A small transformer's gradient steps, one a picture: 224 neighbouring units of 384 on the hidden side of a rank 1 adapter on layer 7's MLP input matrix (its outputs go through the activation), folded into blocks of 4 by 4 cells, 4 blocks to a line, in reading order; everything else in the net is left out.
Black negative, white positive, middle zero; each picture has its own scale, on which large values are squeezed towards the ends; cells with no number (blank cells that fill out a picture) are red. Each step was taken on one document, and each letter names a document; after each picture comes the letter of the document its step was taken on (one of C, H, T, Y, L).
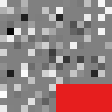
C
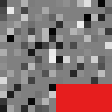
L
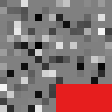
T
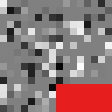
L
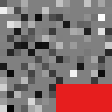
T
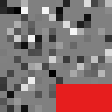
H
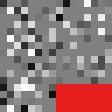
H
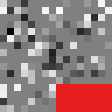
C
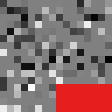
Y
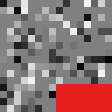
H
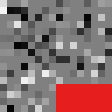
T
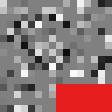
Y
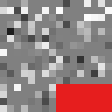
C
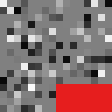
H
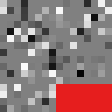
C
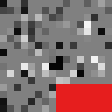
C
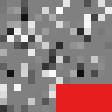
C
